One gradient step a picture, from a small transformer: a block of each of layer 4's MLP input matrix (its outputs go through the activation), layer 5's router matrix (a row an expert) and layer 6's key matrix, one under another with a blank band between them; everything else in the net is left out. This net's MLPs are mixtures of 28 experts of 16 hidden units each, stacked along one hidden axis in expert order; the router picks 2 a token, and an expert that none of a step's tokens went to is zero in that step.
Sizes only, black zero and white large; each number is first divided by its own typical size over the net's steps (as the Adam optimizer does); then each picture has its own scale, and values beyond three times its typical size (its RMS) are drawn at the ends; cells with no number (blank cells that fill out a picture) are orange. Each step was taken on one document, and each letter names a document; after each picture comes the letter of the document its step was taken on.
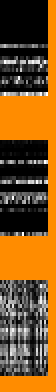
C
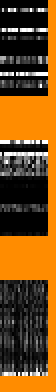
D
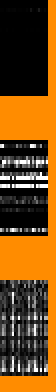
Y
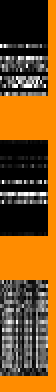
C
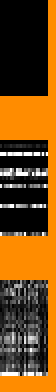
D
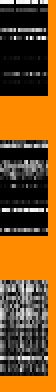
Y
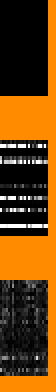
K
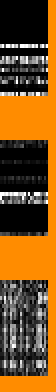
C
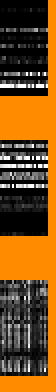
Y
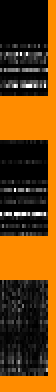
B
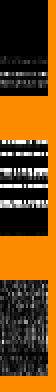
D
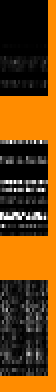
B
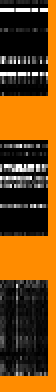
D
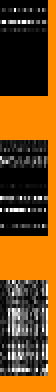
K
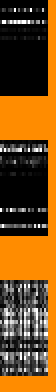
K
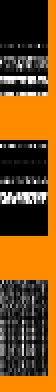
C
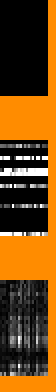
D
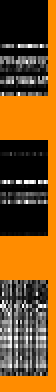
C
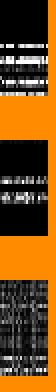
C
